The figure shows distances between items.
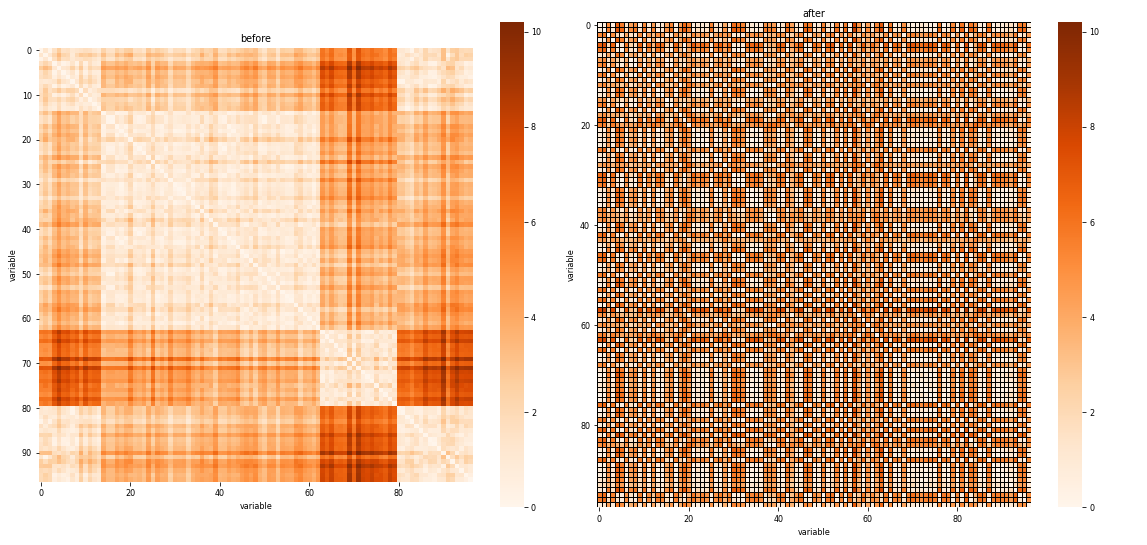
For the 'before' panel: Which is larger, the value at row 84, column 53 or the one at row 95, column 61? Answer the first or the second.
the second
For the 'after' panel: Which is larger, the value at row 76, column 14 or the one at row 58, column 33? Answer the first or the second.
the first
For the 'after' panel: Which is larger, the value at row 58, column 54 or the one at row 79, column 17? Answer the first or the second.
the second
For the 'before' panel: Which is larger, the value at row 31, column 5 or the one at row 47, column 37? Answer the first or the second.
the first
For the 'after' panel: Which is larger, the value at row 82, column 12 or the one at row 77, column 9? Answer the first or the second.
the first
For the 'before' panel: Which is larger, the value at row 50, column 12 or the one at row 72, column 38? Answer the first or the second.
the second
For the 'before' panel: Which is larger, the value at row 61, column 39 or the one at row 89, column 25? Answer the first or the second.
the second
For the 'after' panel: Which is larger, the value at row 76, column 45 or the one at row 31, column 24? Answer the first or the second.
the first
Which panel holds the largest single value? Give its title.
before
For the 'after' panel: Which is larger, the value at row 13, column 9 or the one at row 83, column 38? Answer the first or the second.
the second
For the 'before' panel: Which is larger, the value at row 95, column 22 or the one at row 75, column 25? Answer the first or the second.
the second
